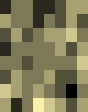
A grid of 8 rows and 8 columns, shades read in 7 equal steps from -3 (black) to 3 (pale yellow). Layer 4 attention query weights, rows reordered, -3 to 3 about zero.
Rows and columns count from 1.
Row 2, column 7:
1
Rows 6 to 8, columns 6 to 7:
-1 -1 / -1 -3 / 1 -1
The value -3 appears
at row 7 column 7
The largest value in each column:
2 1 0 3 2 1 2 2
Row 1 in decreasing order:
1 1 0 0 -1 -2 -2 -2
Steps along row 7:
down down up down down down up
